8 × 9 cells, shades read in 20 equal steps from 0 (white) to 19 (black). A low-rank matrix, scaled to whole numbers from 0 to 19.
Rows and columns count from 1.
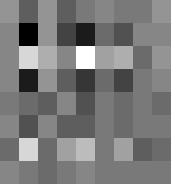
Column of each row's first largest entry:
2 2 8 2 5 2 8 3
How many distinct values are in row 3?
7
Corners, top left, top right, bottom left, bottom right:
8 8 9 10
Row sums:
87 109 59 105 97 96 77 89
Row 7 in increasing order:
3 5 7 7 10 11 11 11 12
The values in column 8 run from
9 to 12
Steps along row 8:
up up down down up same same same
